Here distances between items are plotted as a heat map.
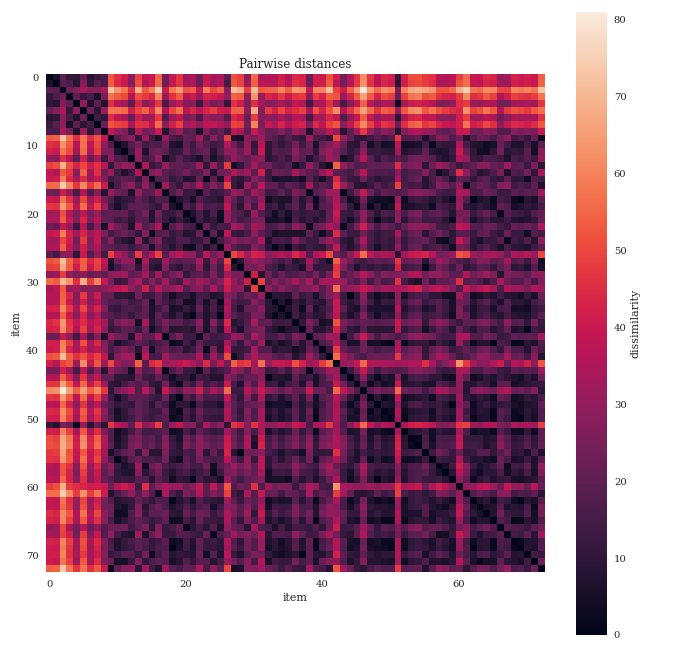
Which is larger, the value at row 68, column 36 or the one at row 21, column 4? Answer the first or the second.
the second
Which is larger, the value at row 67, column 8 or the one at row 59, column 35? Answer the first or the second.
the first
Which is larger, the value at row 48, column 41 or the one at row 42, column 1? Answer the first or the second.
the second
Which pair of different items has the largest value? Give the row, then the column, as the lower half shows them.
46, 2
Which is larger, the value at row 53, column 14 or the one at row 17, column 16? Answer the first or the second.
the second
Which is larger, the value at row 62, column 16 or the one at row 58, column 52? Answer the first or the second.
the first
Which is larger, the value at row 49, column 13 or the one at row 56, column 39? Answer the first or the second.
the first
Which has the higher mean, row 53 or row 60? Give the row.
60
